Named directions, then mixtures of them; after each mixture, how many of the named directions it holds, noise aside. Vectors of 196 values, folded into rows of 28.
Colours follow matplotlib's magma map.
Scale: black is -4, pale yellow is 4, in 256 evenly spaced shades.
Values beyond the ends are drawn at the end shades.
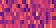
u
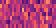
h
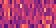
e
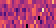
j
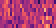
two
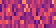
two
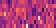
one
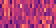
one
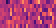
three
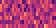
two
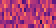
three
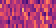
one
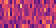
one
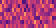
two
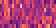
one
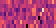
one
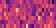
two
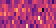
one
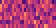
two
